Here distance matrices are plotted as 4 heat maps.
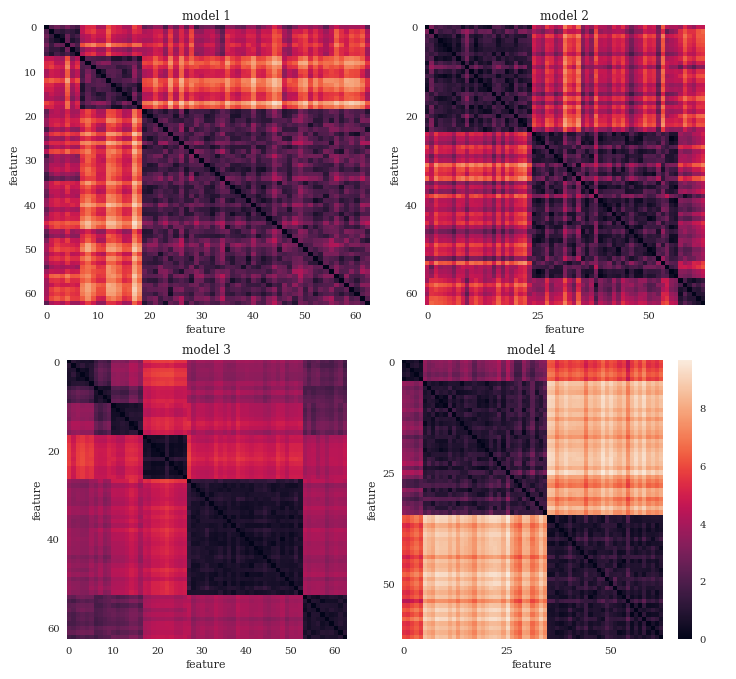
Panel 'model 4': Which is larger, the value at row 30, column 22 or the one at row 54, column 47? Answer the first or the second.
the second
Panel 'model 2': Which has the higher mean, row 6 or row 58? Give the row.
58
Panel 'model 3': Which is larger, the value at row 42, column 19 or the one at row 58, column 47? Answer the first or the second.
the first
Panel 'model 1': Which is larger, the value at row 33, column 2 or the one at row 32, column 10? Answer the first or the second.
the second
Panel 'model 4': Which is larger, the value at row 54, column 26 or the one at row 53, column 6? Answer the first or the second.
the second
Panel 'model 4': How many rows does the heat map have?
63
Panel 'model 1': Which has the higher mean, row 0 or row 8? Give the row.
8
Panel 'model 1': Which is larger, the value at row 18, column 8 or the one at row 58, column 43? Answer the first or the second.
the first
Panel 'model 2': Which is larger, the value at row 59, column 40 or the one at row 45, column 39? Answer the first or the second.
the first
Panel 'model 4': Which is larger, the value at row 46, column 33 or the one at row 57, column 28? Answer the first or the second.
the first
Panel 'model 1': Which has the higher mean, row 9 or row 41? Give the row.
9
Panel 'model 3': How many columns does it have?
63
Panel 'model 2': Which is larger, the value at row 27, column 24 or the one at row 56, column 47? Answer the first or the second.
the first
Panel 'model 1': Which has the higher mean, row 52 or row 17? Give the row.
17
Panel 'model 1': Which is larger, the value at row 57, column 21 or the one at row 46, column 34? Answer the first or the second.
the second
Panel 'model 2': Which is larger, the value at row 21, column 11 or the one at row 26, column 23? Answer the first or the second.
the second
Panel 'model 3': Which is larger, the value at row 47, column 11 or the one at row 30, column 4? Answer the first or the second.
the first
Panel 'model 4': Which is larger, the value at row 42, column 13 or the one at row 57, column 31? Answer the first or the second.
the first
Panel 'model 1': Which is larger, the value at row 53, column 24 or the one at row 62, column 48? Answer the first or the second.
the first
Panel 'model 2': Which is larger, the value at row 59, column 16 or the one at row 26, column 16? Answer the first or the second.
the first
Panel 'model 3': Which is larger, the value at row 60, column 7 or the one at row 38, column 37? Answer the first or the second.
the first
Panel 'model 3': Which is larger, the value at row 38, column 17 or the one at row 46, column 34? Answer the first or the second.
the first
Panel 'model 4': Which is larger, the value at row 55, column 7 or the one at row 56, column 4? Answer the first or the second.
the first
